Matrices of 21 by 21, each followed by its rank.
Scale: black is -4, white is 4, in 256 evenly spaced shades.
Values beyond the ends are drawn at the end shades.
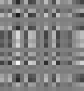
one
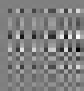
one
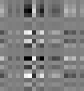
one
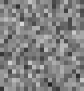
full rank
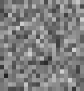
full rank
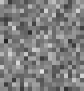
full rank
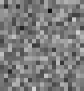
full rank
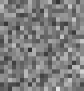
full rank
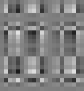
one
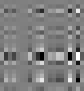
one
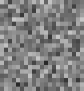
full rank
